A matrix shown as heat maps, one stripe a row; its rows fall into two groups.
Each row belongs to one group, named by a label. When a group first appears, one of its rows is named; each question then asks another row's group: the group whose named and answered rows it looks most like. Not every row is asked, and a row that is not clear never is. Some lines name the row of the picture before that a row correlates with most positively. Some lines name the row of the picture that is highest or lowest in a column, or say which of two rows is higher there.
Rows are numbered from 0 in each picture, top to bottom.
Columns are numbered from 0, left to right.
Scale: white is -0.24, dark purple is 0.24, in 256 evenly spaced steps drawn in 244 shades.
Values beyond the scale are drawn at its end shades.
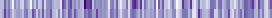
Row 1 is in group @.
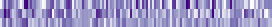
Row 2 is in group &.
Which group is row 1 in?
@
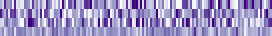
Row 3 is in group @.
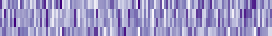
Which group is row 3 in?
&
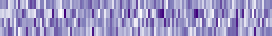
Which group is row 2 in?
@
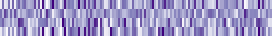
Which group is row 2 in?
&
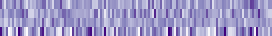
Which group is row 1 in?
&
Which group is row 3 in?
&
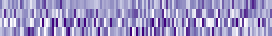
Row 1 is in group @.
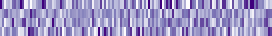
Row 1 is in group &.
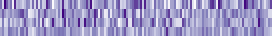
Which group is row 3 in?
&
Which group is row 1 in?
&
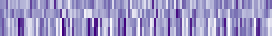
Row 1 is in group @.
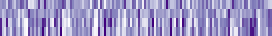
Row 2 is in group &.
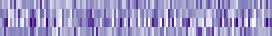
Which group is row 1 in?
&
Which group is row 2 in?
&
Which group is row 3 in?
@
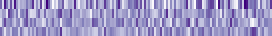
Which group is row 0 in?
@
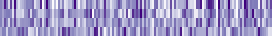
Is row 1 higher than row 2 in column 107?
Yes
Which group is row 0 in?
@
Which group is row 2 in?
@
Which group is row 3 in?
&
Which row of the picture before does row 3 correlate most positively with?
1
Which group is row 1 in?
@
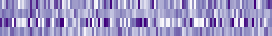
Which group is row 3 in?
@
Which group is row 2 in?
@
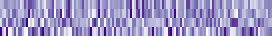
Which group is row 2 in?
&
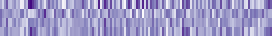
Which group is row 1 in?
&
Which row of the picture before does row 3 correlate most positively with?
0
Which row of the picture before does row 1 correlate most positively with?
2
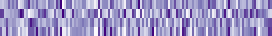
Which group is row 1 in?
&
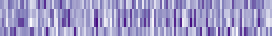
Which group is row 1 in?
&
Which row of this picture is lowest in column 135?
2
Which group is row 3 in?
@
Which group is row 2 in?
&
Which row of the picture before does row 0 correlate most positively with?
1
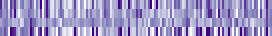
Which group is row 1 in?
@
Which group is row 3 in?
@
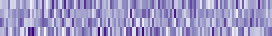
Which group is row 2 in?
&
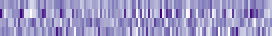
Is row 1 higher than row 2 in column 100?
Yes
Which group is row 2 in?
&
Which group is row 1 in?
&
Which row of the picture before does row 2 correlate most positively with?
3
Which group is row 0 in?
&
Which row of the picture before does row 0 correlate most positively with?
2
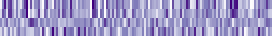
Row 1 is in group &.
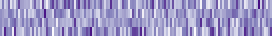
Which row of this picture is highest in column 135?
3
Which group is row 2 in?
@
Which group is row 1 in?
&
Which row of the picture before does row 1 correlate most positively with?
1
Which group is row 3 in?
@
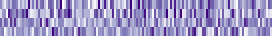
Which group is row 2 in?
@
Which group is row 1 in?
&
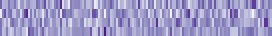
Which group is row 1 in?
&
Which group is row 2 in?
@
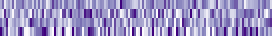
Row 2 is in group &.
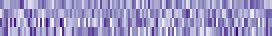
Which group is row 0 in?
&
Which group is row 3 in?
&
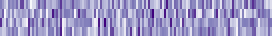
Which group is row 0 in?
&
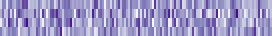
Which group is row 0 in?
&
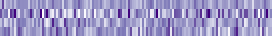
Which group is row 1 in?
@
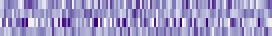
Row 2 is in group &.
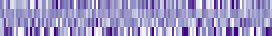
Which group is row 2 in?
@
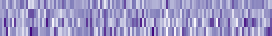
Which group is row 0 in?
&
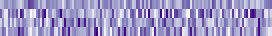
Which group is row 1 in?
&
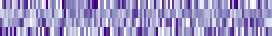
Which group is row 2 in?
&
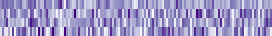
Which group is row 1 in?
@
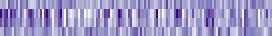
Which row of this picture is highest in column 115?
1
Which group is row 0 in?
&
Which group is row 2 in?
@
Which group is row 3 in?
@
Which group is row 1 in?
@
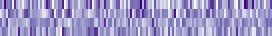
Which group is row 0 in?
@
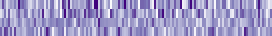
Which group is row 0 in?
&
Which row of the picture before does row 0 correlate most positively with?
3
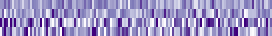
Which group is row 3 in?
&
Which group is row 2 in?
@
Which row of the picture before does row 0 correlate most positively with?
2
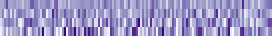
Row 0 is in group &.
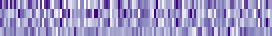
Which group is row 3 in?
@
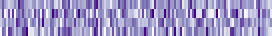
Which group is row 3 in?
&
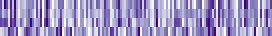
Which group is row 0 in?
@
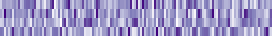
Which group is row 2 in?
@
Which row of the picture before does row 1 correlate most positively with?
0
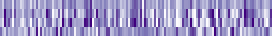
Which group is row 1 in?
@
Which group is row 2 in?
@
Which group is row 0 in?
@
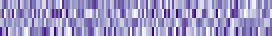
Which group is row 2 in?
@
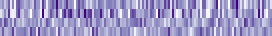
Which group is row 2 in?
@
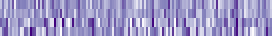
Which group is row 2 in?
&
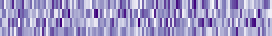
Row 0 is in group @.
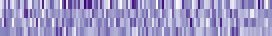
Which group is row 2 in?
@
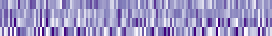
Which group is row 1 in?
@
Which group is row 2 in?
@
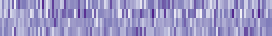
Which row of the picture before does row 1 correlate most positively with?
3
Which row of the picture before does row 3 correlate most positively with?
2
